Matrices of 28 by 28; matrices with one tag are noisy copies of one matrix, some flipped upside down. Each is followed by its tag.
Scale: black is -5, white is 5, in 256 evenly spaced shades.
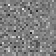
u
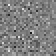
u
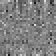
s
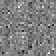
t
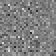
u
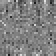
s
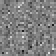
t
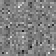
t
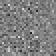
u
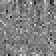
s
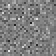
u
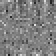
s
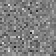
u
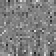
s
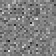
u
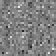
t
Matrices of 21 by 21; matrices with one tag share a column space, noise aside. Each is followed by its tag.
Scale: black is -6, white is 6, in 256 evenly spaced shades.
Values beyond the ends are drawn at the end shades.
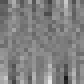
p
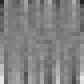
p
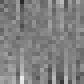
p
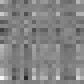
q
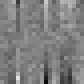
p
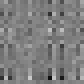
q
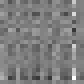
q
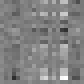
q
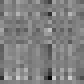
q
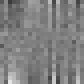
p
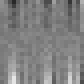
p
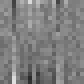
p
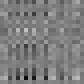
q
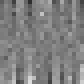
p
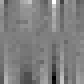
p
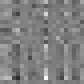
q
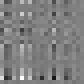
q
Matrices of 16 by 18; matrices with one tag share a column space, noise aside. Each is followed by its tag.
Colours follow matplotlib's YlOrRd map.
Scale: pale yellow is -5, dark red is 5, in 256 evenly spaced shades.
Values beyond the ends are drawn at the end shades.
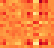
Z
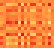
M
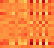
Z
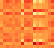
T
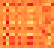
M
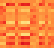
M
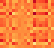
T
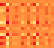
M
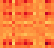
Z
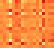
T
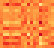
M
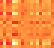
Z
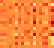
M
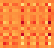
M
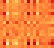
Z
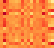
T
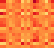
T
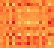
M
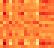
Z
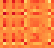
T
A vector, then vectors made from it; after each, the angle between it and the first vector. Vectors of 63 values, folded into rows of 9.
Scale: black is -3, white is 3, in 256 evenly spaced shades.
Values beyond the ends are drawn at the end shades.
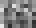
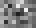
partly aligned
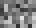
partly opposed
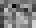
nearly opposite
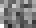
nearly parallel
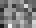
nearly opposite
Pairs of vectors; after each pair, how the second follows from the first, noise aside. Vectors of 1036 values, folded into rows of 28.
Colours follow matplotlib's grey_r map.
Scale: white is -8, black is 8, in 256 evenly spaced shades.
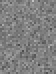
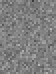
negated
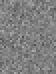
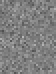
negated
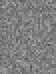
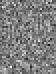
scaled up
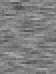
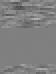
partly zeroed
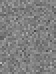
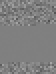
partly zeroed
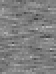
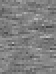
negated
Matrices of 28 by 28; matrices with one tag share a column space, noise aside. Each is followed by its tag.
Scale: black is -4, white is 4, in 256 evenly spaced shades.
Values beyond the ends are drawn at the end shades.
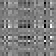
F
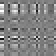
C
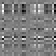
C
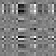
C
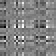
F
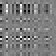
C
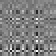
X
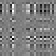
C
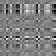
C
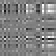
C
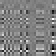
X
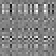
C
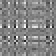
F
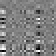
X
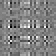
F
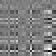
X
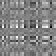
F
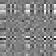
C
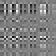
C
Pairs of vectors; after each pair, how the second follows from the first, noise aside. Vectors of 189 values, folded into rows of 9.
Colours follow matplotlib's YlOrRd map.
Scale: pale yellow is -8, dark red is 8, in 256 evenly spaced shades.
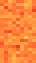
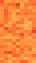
wrapped around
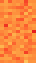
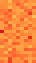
reversed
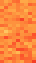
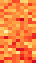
scaled up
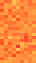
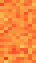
wrapped around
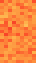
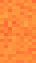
shrunk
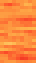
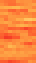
wrapped around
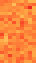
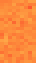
shrunk
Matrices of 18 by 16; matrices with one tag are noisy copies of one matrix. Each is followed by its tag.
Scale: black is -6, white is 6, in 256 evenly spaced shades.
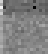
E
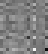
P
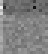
E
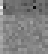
E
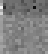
E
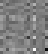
P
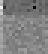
E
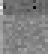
E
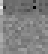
E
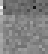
E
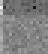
E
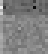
E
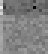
E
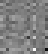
P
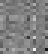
P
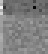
E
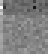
E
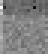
E
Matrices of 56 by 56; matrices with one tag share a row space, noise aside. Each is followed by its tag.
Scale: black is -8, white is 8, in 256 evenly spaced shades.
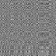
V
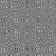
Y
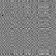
V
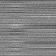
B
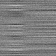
B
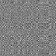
V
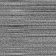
B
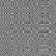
V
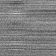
B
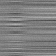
B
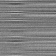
B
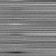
B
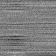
B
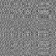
V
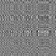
V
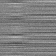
B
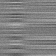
B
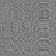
V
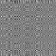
Y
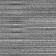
B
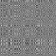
Y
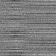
B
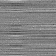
B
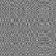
V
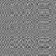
V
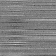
B
